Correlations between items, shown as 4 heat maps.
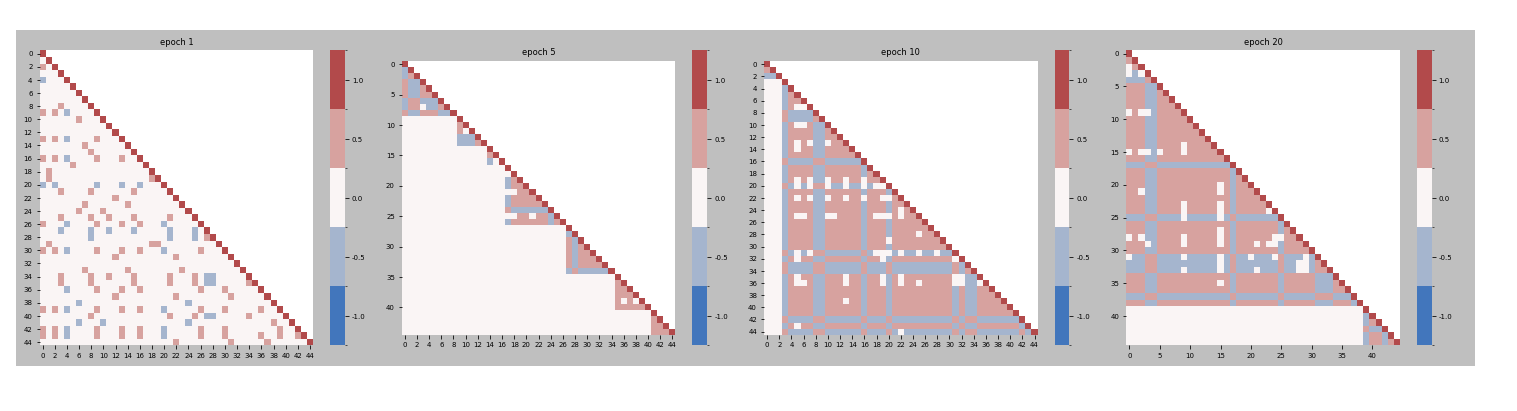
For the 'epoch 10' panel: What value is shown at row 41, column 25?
0.5
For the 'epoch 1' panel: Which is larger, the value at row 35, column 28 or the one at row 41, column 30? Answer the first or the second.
the second
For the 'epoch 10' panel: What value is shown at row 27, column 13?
0.5
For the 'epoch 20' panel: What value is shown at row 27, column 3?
-0.5
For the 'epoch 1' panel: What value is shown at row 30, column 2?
0.5
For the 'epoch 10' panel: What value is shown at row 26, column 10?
0.5
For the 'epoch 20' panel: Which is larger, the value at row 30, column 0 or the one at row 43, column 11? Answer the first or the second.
the first
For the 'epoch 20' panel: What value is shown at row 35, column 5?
0.5
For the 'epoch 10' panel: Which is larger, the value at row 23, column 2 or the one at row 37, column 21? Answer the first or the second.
the second
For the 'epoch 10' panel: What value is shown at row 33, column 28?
-0.5
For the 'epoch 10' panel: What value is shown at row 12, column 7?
0.5
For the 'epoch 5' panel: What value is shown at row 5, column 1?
-0.5
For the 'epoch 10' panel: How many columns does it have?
45
